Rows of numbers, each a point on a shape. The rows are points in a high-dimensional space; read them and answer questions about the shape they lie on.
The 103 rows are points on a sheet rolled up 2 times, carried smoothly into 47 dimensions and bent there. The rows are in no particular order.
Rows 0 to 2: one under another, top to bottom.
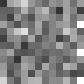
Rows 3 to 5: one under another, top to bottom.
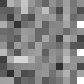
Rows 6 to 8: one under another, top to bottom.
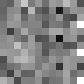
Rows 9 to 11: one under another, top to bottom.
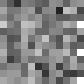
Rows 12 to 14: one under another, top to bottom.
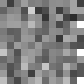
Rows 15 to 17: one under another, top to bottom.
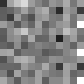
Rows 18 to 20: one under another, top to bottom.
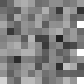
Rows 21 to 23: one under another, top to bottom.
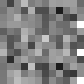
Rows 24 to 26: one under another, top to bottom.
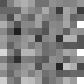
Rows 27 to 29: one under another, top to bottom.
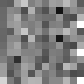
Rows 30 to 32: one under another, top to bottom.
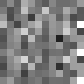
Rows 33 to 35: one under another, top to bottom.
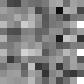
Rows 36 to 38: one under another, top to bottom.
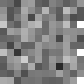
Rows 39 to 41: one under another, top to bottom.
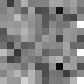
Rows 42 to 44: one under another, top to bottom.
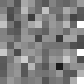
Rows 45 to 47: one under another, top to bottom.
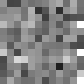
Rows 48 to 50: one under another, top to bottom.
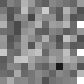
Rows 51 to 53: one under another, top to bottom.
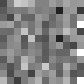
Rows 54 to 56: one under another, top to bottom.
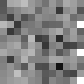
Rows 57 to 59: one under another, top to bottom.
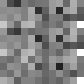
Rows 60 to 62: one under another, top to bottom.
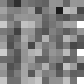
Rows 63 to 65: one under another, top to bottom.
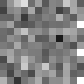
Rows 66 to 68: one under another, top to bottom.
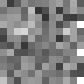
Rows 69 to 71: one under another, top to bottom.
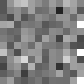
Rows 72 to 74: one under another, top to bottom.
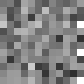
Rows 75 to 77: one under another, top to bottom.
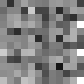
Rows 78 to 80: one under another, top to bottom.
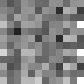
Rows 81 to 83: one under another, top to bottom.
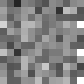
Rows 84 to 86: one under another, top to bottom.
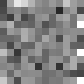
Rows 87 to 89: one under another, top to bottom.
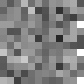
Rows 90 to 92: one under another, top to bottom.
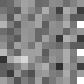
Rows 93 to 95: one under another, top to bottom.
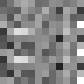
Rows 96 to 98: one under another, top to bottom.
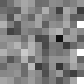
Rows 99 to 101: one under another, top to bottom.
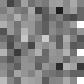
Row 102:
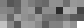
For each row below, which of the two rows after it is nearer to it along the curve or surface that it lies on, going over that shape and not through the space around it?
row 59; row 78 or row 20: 78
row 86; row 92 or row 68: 68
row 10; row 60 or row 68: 60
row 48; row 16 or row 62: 62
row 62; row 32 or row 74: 74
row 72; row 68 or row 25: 25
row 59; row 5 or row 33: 5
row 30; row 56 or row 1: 1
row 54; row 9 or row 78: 78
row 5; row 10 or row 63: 63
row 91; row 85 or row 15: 85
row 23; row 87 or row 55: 55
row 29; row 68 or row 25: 25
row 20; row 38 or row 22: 22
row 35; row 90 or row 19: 19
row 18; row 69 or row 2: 69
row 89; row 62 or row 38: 38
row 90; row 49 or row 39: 39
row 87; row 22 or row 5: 5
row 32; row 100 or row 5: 5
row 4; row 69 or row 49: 69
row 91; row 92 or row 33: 92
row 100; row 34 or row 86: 34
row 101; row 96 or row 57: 96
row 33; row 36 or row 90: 36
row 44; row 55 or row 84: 84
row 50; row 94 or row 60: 94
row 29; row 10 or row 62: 62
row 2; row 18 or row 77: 77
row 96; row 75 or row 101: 101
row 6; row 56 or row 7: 56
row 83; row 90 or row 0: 0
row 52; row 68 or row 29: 68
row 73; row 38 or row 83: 38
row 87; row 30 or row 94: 94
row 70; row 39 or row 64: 39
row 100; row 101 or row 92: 92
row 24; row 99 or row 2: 99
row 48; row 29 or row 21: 29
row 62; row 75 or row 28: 75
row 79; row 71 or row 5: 5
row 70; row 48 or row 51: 51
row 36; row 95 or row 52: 95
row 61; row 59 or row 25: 25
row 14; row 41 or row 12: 41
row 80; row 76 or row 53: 53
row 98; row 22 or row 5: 5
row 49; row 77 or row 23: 77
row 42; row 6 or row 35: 35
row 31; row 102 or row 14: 102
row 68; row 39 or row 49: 39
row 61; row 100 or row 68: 100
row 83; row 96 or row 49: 49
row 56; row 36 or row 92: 92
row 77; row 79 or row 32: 79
